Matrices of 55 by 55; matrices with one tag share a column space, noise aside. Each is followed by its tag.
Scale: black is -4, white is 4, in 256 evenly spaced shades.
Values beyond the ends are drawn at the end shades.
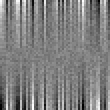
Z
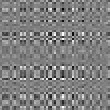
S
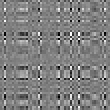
S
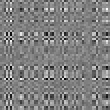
S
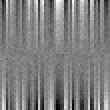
Z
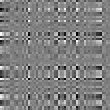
S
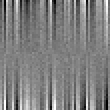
Z
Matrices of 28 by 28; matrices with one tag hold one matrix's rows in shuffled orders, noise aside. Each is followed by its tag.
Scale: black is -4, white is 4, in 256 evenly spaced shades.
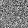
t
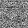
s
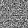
t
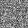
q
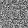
t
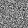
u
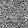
s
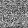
s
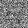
s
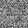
s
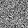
u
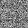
q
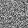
u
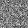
t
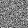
u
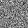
u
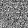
t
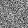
u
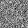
u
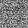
s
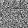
t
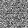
s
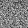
t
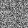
q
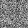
q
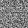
t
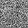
q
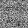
s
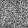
q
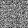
q
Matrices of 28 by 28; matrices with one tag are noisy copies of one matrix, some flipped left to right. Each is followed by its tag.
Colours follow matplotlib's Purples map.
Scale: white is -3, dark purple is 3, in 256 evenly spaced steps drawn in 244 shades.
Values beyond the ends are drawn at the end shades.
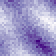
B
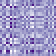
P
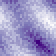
B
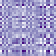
P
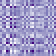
P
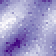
B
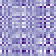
P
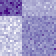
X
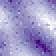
B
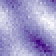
B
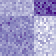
X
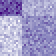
X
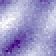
B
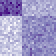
X
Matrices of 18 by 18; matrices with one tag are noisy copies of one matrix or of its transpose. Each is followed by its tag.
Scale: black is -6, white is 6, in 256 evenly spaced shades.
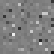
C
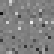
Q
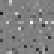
Q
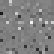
Q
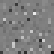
C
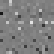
Q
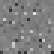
C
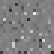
C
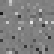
Q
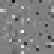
Q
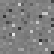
C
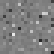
C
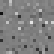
Q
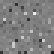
C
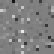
Q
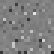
C
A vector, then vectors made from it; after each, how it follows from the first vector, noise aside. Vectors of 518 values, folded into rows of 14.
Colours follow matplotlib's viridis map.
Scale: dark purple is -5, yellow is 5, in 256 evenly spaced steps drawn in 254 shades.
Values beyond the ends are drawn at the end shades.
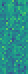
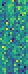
scaled up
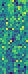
scaled up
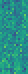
reversed
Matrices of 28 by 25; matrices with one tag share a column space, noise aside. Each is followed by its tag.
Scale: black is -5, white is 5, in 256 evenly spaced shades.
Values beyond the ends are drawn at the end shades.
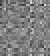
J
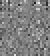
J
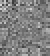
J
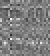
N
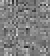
J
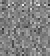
J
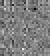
J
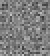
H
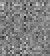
H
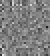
J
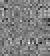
N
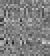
N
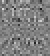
N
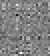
H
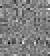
N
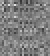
J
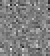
J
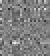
N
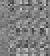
J
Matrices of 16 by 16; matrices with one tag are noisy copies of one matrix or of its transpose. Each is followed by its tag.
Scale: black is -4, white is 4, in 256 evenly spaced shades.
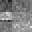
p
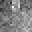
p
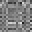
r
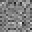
r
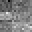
p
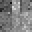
p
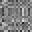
r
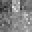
p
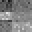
p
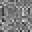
r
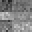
p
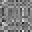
r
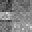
p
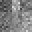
p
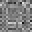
r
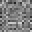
r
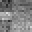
p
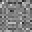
r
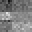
p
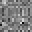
r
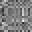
r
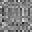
r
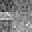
p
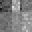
p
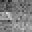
p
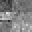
p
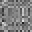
r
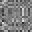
r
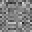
r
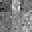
p
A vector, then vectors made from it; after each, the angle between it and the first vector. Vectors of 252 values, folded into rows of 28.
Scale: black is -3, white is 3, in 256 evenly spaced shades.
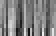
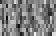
partly aligned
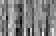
nearly parallel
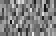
orthogonal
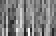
nearly opposite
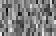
partly aligned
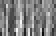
nearly opposite
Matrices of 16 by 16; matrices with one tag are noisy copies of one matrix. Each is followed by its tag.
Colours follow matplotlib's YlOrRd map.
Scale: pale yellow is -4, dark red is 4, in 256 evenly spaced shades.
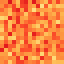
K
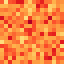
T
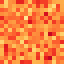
T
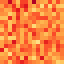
K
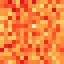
K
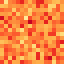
T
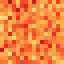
K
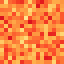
T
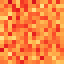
K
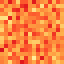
K
